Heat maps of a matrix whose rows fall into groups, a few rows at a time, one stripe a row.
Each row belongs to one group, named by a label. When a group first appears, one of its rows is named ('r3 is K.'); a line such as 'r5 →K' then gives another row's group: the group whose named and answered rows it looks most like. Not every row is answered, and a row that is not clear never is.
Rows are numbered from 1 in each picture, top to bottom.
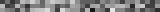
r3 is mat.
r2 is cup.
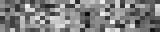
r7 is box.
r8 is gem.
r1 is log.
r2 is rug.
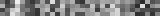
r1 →log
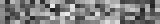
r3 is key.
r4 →mat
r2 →log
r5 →log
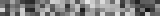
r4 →log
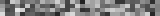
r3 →cup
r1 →gem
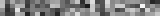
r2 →cup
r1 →gem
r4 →key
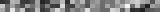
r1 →key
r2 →rug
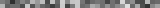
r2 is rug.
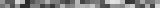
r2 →key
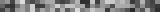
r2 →box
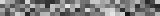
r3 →log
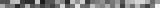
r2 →rug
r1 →key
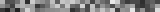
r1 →mat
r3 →box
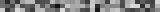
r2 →key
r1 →box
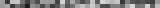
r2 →key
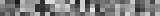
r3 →box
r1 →box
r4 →key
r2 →box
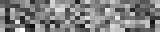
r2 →box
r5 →log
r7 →log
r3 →gem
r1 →log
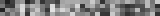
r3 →mat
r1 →key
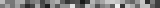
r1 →cup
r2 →log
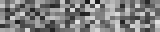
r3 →log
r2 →rug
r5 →gem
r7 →key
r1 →cup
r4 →cup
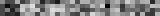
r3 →mat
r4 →box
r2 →box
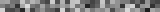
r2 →box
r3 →rug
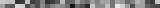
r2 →cup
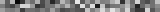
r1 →rug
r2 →box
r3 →log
